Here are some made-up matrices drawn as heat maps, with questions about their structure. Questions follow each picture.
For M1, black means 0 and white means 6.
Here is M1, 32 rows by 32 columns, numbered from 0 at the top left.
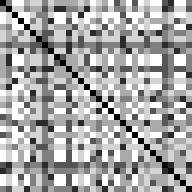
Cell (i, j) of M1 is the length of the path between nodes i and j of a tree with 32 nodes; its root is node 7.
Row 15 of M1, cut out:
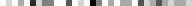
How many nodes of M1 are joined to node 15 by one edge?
1
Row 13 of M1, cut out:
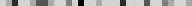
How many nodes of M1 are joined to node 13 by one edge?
2
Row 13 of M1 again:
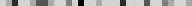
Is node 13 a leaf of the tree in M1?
no
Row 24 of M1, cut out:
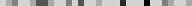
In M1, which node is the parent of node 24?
20
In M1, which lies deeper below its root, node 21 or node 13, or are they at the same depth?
node 21
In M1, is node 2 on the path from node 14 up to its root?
no
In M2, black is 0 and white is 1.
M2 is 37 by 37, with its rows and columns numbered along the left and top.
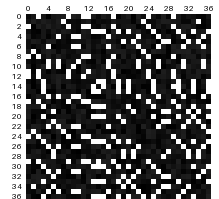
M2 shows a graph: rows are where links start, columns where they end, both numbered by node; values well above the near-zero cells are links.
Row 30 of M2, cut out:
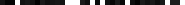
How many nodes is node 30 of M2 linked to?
9
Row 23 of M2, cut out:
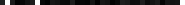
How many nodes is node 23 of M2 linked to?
3
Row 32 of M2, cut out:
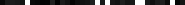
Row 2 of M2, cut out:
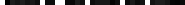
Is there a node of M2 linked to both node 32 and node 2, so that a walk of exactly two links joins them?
no
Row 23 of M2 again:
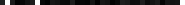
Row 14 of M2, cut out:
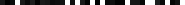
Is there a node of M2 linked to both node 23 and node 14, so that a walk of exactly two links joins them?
yes
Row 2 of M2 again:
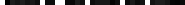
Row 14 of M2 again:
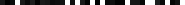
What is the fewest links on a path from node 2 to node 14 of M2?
2
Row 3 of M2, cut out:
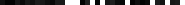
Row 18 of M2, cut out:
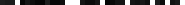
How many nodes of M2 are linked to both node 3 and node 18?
8
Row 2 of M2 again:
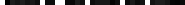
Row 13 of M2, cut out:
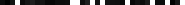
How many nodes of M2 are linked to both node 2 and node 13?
0
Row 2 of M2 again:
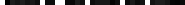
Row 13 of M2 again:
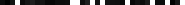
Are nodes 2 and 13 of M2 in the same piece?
yes
